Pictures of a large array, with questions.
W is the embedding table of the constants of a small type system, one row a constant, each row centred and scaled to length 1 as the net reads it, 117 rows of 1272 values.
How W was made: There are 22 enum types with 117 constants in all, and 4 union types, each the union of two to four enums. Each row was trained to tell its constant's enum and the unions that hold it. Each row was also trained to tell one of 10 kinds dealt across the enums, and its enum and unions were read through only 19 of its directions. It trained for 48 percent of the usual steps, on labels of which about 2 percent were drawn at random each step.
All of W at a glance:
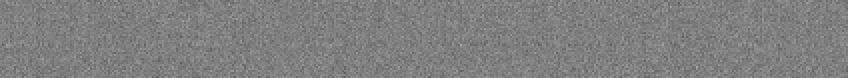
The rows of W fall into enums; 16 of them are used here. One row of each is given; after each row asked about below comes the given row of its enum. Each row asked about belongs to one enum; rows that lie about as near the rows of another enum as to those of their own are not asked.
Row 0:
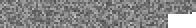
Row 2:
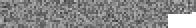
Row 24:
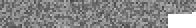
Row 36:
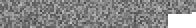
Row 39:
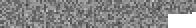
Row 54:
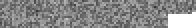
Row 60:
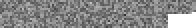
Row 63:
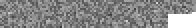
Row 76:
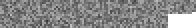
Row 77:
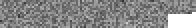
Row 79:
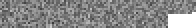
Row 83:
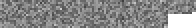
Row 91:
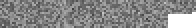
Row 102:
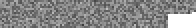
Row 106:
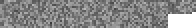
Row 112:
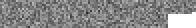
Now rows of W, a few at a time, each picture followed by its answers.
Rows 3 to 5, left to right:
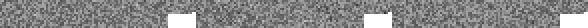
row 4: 39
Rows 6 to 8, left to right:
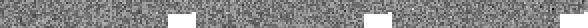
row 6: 102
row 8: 63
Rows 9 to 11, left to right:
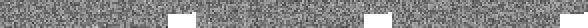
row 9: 60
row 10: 60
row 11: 0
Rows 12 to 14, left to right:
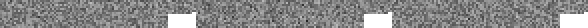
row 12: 76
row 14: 39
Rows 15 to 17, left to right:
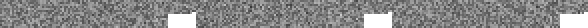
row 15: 0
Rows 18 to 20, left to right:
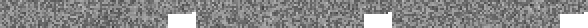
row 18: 60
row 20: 63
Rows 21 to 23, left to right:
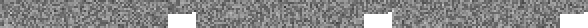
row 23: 24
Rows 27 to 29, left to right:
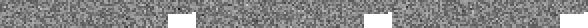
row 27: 60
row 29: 60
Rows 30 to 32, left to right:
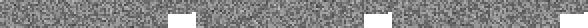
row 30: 106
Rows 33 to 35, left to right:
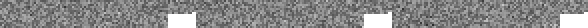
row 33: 76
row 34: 106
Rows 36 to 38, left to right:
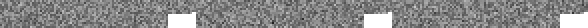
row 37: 106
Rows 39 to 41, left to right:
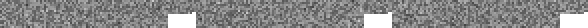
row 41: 76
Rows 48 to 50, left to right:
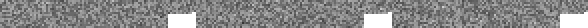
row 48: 60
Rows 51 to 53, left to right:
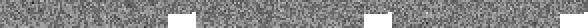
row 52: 102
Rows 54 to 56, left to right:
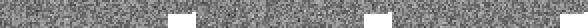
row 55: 112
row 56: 24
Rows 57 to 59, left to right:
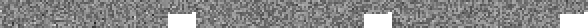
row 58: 102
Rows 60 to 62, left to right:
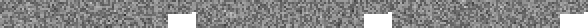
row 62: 76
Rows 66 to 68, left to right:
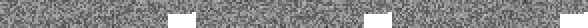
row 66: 39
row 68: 0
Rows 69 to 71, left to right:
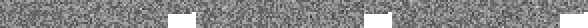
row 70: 76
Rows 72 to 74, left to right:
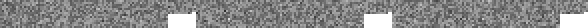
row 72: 112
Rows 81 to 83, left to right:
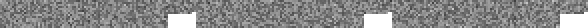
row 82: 36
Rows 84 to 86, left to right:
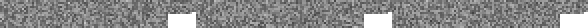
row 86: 24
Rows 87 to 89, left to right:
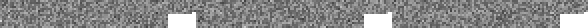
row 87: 91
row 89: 24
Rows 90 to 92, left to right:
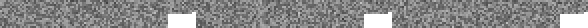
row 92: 24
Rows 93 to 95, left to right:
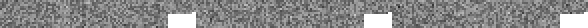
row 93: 24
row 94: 0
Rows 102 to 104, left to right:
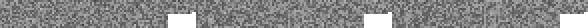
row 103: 39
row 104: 39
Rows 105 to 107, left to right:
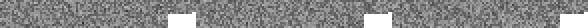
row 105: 106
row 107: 106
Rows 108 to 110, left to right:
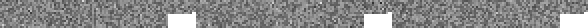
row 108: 39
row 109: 102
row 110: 76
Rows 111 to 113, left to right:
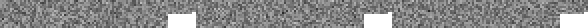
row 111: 102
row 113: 54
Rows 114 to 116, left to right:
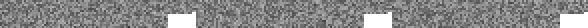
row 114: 106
